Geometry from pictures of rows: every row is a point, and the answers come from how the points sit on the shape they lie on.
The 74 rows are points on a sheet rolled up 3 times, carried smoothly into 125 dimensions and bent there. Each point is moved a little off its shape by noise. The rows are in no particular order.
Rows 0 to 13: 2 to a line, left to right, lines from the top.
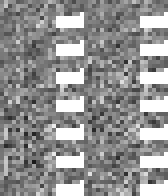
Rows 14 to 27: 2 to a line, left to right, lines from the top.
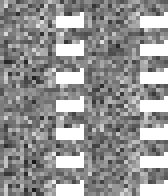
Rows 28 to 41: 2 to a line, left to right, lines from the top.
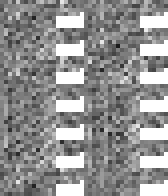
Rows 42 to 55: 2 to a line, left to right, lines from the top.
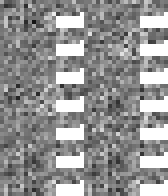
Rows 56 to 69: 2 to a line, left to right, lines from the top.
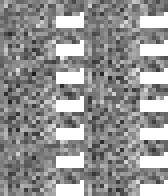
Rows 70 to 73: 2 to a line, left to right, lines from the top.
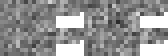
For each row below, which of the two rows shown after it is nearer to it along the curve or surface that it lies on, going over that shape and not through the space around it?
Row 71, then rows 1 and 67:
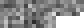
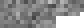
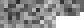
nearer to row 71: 67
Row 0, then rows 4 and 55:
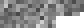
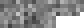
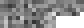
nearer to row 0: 55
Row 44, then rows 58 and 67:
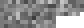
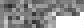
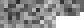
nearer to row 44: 58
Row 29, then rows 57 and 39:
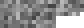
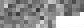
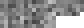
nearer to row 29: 57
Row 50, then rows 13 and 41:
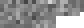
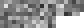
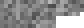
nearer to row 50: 41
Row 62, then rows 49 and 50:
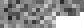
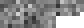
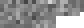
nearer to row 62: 49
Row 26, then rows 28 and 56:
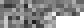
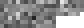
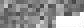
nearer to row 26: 28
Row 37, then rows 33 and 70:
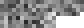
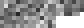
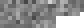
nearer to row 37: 33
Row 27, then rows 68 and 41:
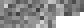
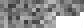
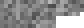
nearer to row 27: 68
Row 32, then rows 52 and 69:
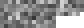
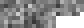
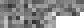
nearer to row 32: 52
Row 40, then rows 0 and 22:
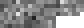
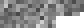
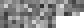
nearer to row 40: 22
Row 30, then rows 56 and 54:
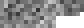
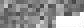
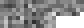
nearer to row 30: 56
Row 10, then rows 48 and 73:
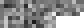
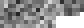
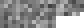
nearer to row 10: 48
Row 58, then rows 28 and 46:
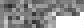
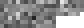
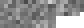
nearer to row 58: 28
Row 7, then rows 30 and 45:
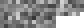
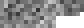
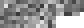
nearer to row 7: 45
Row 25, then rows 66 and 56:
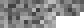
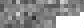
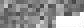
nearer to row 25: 56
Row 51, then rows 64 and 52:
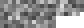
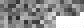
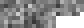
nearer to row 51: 52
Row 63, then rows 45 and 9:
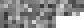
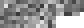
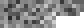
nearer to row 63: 45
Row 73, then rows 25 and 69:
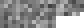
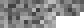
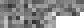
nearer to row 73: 25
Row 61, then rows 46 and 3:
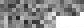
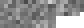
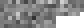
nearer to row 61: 3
